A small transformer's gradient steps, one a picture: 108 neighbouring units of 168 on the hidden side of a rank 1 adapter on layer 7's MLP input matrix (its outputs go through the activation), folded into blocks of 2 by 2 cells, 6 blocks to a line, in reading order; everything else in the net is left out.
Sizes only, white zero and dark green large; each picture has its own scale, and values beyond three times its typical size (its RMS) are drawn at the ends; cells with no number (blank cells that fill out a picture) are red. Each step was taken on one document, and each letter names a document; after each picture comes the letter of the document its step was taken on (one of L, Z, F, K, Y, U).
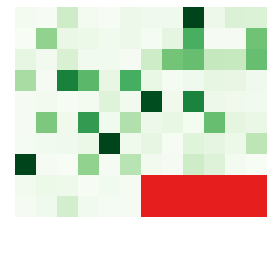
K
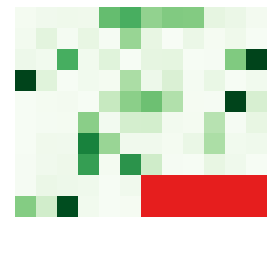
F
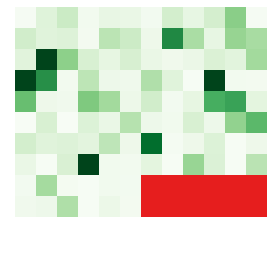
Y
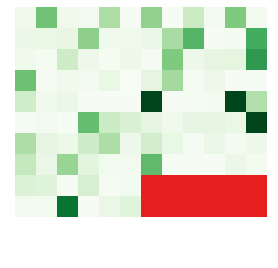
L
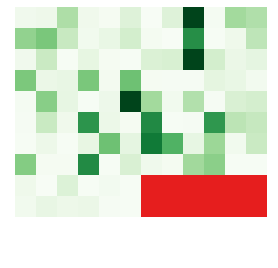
K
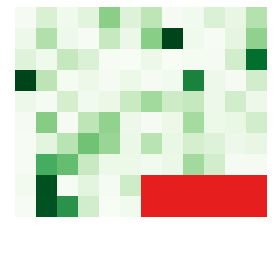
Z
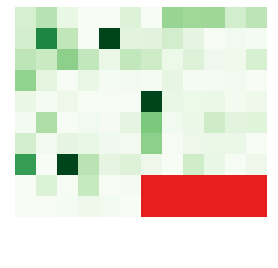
Y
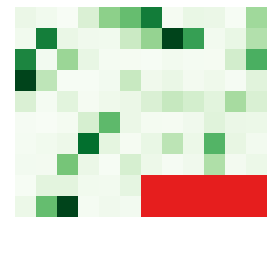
Z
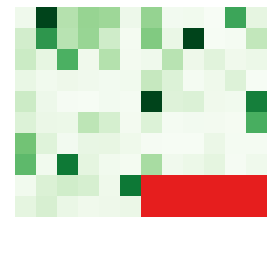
L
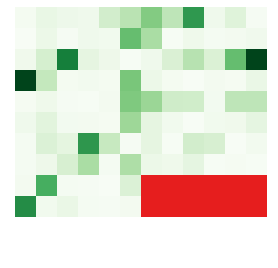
F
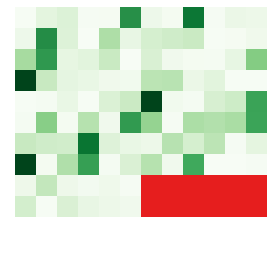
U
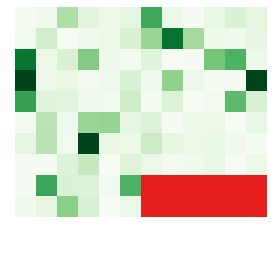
Z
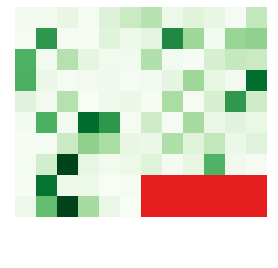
Z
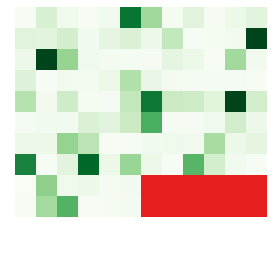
U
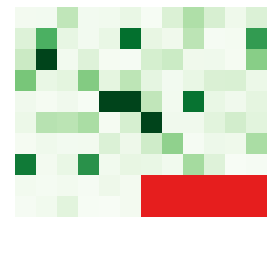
K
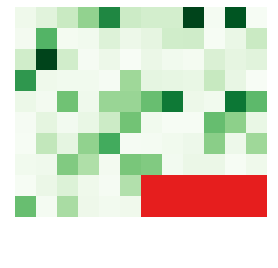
F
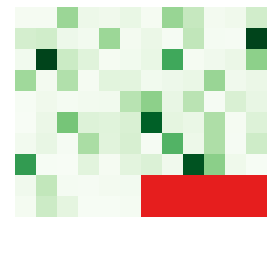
K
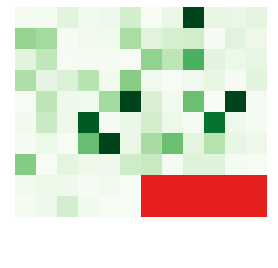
K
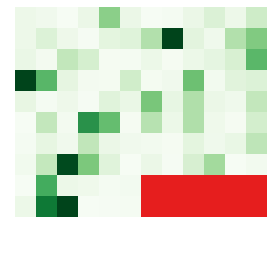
Z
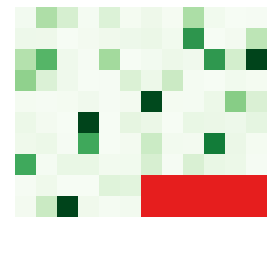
L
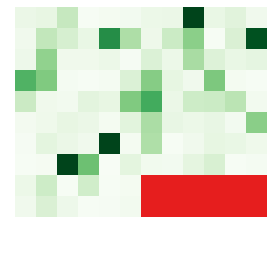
Y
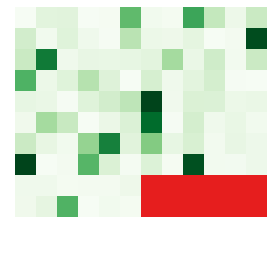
Y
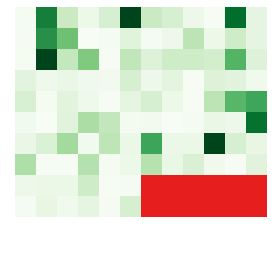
U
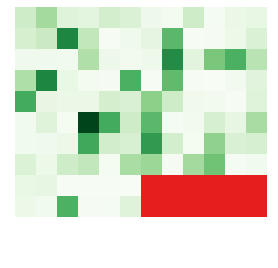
U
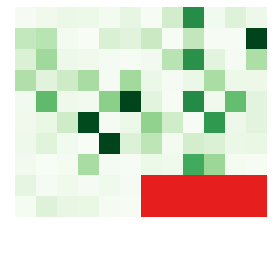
K
